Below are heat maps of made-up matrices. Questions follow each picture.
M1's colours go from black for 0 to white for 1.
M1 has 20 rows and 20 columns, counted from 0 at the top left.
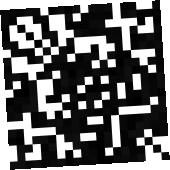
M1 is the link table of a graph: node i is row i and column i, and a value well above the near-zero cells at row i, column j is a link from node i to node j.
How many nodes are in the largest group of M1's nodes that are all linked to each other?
4
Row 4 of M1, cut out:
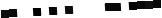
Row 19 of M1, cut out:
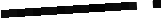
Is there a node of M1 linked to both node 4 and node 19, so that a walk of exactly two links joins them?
no
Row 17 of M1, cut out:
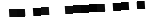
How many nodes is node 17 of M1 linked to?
8
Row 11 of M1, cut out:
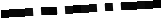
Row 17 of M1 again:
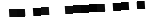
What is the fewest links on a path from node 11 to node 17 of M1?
2
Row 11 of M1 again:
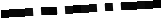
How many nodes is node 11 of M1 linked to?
4
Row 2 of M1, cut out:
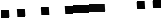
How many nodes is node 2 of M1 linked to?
10
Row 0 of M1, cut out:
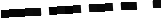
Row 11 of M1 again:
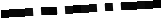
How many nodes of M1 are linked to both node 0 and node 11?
1
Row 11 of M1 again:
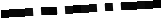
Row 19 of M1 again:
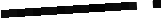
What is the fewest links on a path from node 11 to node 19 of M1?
3
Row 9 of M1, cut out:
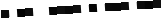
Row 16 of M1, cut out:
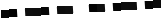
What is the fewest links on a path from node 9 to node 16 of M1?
1
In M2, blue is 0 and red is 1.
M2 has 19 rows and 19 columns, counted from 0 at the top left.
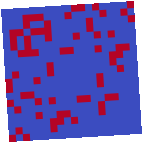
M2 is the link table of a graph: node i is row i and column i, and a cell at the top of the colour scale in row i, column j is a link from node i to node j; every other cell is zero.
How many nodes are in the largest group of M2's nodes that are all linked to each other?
3
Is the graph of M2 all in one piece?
yes
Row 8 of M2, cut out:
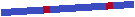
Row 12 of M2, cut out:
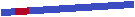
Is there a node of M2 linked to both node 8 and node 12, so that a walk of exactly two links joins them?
no
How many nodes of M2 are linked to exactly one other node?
0
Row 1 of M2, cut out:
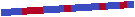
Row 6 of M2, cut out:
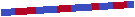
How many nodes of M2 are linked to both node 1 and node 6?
4
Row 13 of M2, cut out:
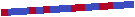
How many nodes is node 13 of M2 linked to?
7
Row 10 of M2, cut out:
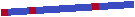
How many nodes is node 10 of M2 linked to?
3
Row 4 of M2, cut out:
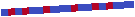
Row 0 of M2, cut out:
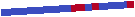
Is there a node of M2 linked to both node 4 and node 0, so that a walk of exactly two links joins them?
yes
